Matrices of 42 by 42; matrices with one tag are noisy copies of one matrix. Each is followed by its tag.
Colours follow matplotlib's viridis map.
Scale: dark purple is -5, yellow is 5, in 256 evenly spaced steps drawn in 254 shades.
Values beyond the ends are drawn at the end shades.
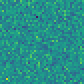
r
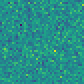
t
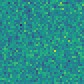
t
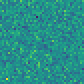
r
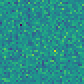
t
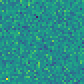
r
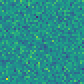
r
